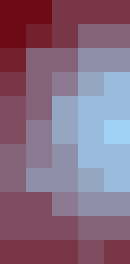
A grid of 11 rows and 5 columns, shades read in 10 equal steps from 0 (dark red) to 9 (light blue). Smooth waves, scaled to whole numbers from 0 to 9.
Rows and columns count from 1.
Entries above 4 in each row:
0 0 2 3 3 4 4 4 3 0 0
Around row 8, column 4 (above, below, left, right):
8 6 6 8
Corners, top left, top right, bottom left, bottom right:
0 2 2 2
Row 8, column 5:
8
